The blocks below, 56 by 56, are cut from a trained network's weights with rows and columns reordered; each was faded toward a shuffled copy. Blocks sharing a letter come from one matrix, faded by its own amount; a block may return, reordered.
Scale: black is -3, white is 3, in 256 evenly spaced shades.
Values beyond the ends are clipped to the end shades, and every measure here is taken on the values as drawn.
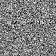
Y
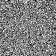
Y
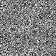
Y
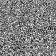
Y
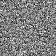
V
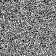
Y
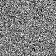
V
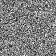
V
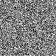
V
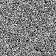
Y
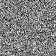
V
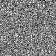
Y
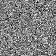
Y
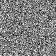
V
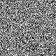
Y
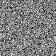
V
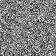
V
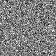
V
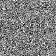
Y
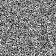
V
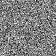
V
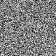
Y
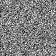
V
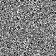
Y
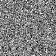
Y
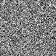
Y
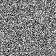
V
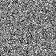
Y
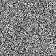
Y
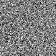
Y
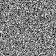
V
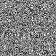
Y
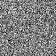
Y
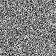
V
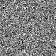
Y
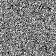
V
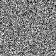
Y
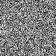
V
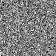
V
